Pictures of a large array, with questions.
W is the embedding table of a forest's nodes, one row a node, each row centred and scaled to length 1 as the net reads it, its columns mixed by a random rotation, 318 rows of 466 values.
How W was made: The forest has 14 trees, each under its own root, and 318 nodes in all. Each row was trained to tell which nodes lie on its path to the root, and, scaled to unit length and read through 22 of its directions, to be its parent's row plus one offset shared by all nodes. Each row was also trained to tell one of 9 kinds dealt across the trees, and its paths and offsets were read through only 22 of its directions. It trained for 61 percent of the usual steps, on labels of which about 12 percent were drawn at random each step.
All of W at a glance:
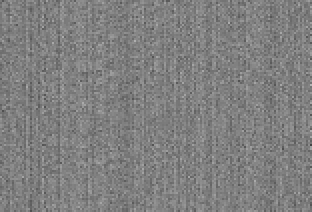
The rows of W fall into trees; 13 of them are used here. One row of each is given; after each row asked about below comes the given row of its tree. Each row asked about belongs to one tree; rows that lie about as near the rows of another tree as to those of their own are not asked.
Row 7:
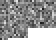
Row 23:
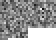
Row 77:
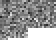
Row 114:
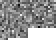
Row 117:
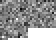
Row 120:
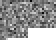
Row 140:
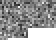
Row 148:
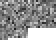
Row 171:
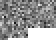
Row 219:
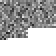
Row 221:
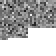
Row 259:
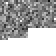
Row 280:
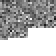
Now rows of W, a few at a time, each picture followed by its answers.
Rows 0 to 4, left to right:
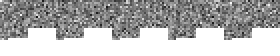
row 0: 120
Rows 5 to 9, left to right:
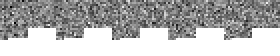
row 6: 23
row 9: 219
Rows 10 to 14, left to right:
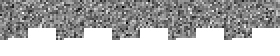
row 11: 114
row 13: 221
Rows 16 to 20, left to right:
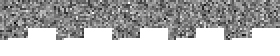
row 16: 114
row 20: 120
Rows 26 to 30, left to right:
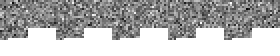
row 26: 114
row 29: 221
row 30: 280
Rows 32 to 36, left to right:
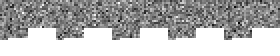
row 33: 120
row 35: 114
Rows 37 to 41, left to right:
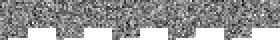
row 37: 221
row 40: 7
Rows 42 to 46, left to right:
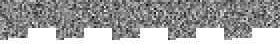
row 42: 23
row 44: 23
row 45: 140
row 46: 140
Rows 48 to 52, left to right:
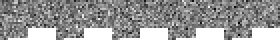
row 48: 114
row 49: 280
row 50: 280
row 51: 7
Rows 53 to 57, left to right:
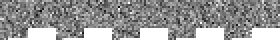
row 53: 259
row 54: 221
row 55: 114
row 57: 219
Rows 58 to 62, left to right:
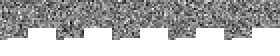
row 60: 117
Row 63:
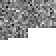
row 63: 117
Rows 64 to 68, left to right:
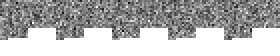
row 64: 221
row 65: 7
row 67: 140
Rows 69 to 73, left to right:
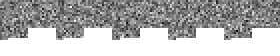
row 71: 259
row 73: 120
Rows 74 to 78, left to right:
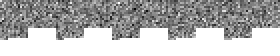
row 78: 140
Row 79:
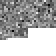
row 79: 259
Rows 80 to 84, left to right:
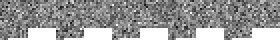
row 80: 117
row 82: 120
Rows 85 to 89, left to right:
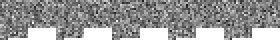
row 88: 23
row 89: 259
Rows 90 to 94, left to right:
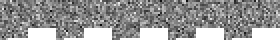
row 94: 140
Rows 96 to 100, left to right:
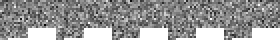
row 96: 140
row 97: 280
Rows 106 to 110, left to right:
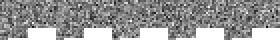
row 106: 120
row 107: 114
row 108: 120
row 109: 148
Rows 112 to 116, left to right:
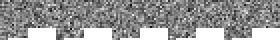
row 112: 117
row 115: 117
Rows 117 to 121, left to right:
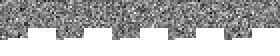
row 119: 221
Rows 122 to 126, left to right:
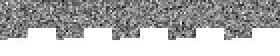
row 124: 221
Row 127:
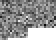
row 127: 280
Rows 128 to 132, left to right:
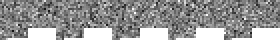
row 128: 259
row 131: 23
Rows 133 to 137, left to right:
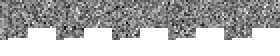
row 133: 280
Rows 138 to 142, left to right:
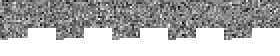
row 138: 120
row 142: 114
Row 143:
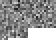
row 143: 114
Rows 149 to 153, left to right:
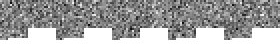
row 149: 221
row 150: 114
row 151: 140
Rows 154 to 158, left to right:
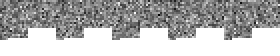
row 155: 140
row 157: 280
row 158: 221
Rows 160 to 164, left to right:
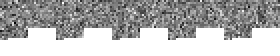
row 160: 114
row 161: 7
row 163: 140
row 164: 140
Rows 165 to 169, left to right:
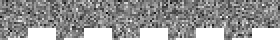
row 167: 120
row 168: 219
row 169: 171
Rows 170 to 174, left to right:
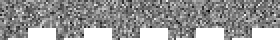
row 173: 259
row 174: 221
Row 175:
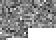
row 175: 221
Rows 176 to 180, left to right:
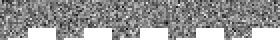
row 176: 280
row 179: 120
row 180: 221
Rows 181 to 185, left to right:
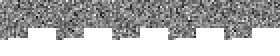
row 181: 114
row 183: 23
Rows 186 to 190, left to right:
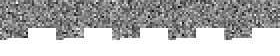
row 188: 259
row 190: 221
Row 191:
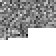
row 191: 140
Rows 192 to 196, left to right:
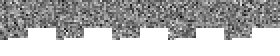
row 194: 23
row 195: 219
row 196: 23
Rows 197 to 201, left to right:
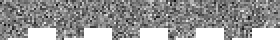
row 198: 259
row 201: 140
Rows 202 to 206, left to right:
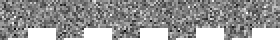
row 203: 219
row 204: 120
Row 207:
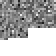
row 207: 114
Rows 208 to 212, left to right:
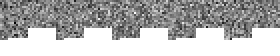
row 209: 280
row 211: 114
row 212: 140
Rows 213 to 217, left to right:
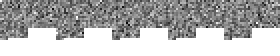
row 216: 114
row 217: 114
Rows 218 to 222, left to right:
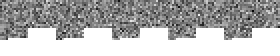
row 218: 114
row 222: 140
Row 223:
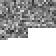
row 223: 120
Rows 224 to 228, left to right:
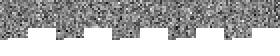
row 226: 280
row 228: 120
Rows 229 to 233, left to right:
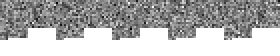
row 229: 114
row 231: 7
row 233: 140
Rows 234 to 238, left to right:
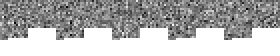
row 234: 171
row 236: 219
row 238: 280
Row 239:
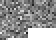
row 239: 280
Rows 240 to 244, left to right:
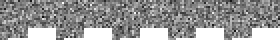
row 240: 280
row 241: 280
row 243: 140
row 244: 280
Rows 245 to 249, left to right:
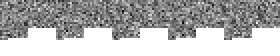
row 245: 114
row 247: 120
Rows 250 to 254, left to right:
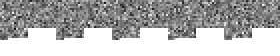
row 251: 114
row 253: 221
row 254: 171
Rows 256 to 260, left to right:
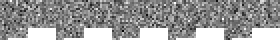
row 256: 23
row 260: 280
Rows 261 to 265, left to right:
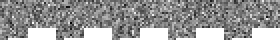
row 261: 221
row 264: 120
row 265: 280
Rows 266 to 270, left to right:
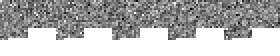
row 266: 120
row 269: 280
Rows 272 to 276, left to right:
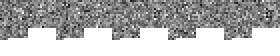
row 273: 221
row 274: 280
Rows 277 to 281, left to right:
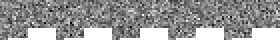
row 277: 120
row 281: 259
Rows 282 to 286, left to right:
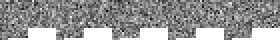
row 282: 117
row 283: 120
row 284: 221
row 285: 259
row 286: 280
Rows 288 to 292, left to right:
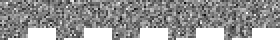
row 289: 7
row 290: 280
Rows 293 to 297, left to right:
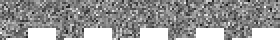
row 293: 219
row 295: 140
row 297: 7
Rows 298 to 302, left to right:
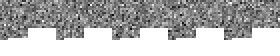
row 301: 114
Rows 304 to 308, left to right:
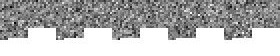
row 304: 221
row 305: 117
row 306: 140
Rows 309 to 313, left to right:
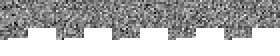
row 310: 140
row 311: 120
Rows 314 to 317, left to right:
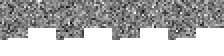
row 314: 221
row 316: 221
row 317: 221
